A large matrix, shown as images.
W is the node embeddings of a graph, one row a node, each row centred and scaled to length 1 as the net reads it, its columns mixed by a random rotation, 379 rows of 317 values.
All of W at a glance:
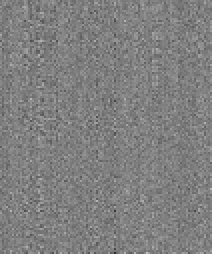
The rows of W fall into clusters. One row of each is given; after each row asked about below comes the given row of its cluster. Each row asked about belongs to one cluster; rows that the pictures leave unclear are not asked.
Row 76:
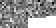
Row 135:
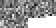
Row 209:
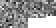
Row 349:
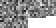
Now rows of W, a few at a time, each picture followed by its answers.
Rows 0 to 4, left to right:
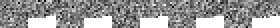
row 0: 76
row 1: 135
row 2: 349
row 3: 76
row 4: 135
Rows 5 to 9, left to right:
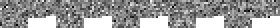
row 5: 76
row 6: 135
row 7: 349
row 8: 76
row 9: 349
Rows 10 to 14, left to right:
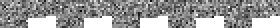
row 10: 76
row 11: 349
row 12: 76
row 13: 349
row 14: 349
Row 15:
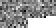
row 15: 349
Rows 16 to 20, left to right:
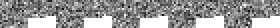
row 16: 209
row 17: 349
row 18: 135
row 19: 135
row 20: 349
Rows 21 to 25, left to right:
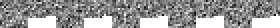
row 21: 76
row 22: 349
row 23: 135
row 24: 76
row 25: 135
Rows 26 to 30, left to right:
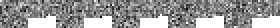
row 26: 349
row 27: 349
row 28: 349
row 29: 209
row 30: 209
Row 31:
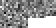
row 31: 209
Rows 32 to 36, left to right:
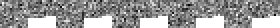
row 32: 209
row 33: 76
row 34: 349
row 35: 209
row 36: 135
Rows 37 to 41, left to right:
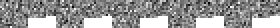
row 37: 209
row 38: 135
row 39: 76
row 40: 209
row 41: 76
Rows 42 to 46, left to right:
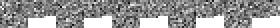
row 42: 209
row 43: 76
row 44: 349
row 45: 76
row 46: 135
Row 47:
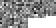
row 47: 209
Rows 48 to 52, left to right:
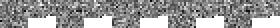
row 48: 349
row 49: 349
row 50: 76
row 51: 349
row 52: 349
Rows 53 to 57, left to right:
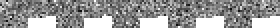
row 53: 209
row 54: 349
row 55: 349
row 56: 209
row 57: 349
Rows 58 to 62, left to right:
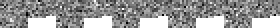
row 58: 76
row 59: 349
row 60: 135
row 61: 135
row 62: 135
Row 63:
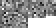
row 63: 209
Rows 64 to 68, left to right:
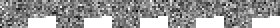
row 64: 209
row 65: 349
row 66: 349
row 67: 209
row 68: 209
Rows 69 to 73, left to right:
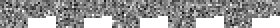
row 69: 135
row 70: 209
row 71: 135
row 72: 349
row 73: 209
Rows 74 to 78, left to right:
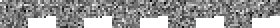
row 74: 349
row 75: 349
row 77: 349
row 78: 76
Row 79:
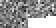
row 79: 349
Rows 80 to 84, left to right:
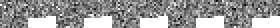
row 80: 349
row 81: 209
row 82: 135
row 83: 209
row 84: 209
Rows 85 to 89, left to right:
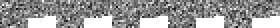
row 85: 209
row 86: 135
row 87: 76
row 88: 349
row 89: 135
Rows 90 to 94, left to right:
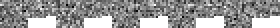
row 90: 349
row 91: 135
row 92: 349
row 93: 349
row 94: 209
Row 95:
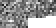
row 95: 76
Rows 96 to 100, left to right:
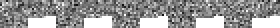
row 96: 209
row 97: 209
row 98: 135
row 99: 349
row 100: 76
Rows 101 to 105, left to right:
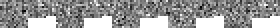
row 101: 349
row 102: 349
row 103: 209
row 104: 135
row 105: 349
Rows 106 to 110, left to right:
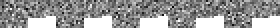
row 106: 135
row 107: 76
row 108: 135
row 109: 76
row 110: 209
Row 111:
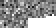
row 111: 135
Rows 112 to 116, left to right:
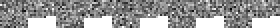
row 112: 349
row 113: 76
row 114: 209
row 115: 349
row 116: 349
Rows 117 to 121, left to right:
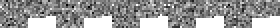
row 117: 209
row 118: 135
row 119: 349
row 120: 349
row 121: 209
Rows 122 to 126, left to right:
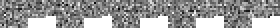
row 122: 209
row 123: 135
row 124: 349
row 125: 349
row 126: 349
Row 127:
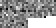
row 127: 349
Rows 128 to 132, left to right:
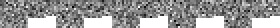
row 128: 135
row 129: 135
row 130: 135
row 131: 209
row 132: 349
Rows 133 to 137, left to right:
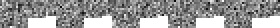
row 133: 209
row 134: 76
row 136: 209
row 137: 76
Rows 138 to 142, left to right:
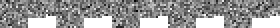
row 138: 209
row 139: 135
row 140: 349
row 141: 209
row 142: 135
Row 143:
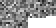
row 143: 76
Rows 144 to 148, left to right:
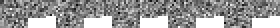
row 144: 135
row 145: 209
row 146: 76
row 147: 209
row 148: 209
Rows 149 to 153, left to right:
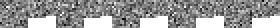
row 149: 76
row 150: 209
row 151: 209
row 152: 209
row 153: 76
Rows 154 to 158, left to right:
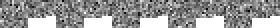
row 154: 135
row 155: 209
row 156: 76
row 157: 209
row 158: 349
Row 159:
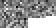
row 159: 135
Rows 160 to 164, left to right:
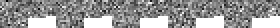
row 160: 209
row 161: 76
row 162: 76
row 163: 135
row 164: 135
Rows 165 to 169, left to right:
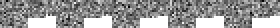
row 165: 209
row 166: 209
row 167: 135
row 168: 209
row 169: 76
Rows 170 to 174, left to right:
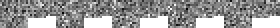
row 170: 349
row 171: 76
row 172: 209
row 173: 209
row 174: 209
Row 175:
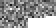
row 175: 135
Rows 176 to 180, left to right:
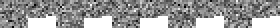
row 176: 135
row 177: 76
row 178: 76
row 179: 135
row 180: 135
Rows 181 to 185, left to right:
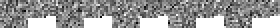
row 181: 349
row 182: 349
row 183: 135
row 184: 76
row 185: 76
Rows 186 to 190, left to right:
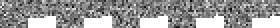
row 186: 209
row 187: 135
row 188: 135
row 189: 349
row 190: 349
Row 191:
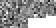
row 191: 209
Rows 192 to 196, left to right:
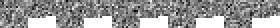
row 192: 135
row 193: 349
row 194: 349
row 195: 209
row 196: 76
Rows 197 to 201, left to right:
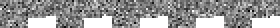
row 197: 76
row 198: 349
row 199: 209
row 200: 209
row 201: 349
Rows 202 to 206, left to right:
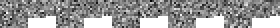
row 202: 209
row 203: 209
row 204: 76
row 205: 135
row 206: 135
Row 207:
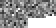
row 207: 135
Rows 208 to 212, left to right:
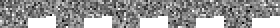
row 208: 135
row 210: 135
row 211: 209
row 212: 349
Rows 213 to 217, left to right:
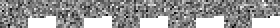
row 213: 209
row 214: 135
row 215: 349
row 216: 76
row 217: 349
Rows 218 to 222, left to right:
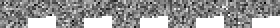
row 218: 135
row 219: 76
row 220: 135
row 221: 135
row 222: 209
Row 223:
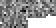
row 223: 349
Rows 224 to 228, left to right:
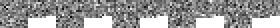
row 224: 76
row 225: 349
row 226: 135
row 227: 209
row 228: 135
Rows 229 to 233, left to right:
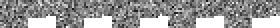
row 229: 349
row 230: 209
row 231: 349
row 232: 76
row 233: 135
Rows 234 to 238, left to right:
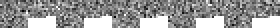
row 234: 349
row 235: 209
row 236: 135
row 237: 349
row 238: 209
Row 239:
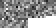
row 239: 135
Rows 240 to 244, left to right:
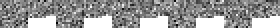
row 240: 76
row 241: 76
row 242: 209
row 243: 209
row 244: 135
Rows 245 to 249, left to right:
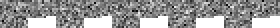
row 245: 349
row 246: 135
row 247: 349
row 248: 76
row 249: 76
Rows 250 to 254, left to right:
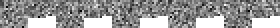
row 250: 135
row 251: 349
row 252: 209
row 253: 135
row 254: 349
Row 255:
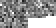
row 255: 349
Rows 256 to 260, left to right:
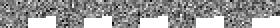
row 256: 76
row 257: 209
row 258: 76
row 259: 135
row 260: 209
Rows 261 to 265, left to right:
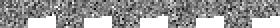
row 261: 135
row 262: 209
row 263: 209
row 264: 209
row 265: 349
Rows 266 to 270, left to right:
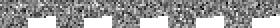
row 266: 349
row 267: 349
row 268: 135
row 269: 135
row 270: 135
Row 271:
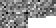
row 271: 76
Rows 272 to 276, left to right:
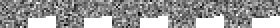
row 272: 76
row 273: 209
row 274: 76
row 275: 135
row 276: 135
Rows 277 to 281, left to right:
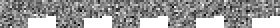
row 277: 209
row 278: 349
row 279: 349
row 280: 76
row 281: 349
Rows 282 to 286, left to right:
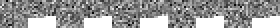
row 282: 209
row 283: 135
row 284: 76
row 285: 135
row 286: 135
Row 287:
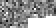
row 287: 209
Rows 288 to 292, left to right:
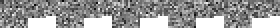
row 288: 135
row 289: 209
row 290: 209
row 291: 76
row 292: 135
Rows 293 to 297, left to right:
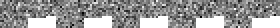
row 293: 349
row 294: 76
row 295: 349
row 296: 135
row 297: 135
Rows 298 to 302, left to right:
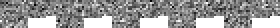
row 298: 135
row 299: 349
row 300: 76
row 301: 76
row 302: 349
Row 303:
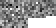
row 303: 135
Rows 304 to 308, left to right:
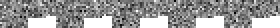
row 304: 349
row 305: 349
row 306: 209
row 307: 209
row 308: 135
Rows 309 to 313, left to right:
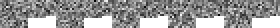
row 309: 76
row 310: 76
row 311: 135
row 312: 135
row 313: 135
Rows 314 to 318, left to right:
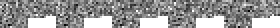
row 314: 209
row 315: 209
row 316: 209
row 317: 209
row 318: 349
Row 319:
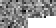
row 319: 349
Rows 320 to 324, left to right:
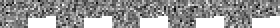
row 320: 76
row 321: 209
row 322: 135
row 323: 349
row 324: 135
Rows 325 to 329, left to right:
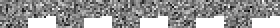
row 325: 349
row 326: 209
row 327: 209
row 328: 76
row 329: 349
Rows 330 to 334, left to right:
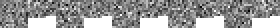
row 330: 76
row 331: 135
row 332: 76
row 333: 135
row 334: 349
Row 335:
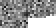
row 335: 76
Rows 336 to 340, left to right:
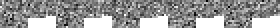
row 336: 209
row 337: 209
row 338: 135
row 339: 76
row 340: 76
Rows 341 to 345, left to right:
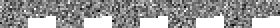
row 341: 209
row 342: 135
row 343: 349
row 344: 135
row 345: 209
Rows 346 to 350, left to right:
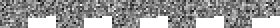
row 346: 76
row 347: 349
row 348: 209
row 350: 349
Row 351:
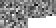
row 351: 135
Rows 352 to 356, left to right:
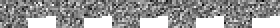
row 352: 349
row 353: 135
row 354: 76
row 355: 135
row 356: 76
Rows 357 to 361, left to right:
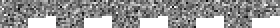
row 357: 209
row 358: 76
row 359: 349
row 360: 76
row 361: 349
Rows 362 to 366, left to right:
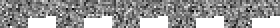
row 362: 209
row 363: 209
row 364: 135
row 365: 349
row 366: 349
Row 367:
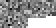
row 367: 209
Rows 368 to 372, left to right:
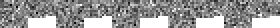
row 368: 135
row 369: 349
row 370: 349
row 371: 135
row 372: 209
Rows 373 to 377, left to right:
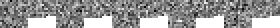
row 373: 349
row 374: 349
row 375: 135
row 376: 76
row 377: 209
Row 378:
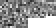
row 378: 209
